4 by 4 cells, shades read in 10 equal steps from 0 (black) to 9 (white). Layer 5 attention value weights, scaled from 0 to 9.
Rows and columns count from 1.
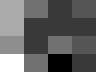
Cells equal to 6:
2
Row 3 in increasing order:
2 3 4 5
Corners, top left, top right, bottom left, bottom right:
6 3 9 2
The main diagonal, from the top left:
6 2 4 2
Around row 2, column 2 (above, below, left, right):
4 2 6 2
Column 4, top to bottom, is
3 2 3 2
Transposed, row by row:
6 6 5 9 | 4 2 2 4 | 2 2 4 0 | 3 2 3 2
